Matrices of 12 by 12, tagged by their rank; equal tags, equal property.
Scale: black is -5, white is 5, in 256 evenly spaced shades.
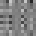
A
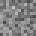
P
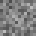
P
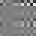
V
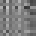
A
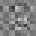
A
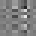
V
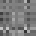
A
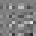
A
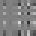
V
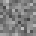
P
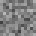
P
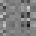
A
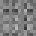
A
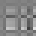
V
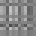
V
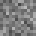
P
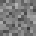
P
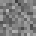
P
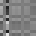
V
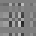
V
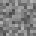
P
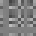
V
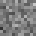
P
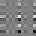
V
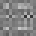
A
